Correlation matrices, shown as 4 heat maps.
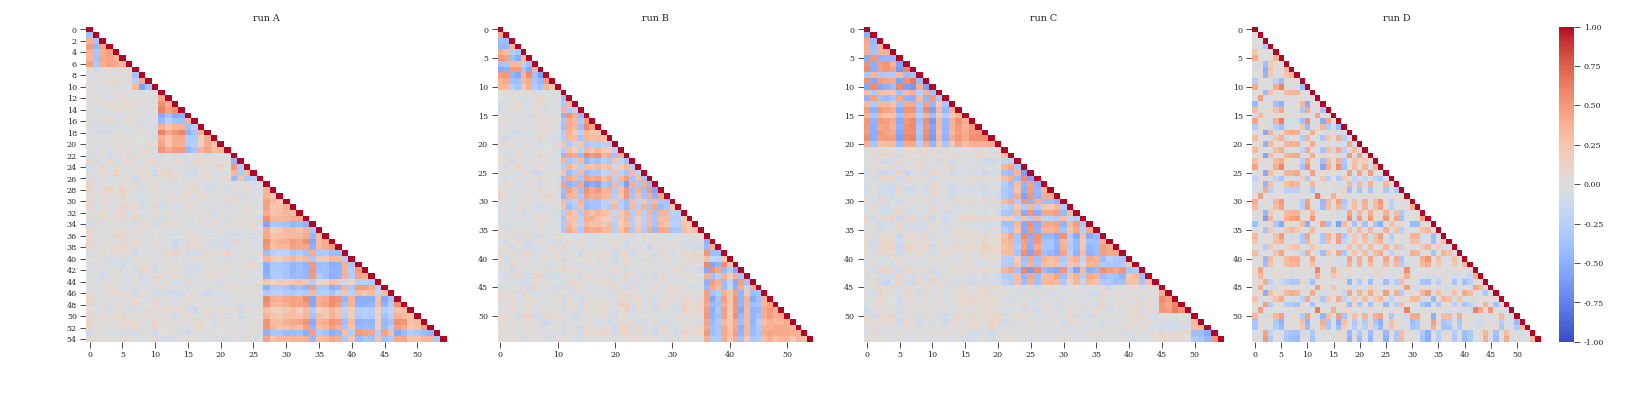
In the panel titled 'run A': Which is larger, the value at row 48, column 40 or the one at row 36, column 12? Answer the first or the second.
the first
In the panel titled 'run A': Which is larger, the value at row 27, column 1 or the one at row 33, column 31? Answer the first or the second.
the second
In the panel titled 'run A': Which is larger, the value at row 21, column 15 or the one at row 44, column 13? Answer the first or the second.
the second
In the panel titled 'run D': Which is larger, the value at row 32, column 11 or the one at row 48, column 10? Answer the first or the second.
the first
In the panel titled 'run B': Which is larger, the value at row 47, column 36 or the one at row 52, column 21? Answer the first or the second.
the first
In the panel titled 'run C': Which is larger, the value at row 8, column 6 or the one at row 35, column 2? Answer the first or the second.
the second
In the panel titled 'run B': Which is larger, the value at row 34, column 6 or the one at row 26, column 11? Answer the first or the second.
the first
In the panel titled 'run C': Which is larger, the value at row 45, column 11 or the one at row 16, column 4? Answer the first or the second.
the second
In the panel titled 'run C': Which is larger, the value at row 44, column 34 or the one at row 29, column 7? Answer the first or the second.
the first
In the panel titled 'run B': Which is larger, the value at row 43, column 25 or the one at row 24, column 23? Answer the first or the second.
the first
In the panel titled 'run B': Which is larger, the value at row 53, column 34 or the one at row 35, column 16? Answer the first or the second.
the second
